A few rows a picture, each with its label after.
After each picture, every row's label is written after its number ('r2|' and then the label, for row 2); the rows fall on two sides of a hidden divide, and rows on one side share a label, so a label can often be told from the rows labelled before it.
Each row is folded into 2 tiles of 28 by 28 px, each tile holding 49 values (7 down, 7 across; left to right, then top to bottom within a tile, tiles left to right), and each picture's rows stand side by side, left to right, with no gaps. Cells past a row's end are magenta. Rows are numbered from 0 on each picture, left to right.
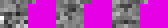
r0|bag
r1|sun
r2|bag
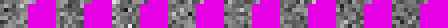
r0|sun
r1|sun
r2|sun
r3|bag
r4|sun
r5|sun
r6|sun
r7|sun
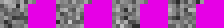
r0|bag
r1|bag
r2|sun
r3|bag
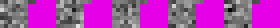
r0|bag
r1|bag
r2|sun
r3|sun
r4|sun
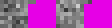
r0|sun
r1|bag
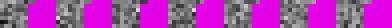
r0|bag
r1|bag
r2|sun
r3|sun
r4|sun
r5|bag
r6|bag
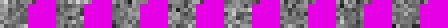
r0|bag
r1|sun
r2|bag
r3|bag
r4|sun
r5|sun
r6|sun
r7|sun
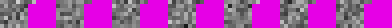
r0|bag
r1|bag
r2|sun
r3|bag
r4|bag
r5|sun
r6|bag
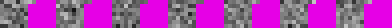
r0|sun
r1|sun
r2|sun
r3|sun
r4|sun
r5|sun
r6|bag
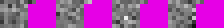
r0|bag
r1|bag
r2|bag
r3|sun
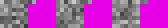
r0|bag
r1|bag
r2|bag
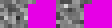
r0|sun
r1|sun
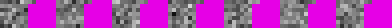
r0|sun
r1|sun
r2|bag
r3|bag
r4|sun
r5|bag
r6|bag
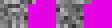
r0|bag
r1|bag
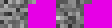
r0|bag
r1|sun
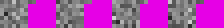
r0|bag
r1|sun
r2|bag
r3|sun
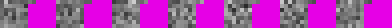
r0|sun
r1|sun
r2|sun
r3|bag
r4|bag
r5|sun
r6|bag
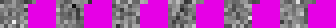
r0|bag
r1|bag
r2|bag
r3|bag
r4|sun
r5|bag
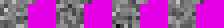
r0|bag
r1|sun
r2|bag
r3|sun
